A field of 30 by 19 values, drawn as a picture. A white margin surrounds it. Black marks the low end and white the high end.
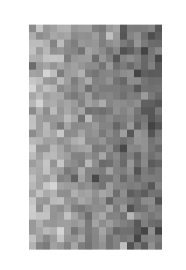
Odd rows or columns: none. Histogram: bell-shaped. Slope: up to the left. Stripes: none.
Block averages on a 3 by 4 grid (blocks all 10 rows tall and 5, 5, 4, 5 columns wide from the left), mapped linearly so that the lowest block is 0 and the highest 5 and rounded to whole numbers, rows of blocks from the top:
5310 / 5310 / 5320
